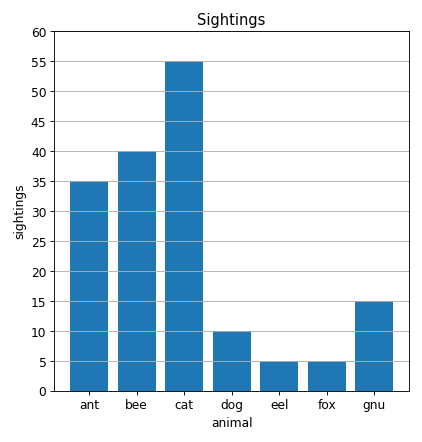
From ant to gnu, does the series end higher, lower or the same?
lower
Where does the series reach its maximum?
cat
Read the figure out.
Title: Sightings
x-axis: animal, ticks ant bee cat dog eel fox gnu
y-axis: sightings, ticks 0 5 10 15 20 25 30 35 40 45 50 55 60
Values:
35 40 55 10 5 5 15
